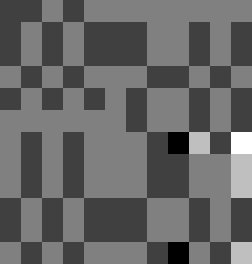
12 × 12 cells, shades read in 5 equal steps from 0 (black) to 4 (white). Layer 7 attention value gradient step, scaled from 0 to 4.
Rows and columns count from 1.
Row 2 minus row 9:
-1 1 -1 1 -1 -1 -1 1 1 -1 0 -2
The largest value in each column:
2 2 2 2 2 2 2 2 2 3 2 4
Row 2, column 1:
1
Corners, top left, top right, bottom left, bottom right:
1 2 2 3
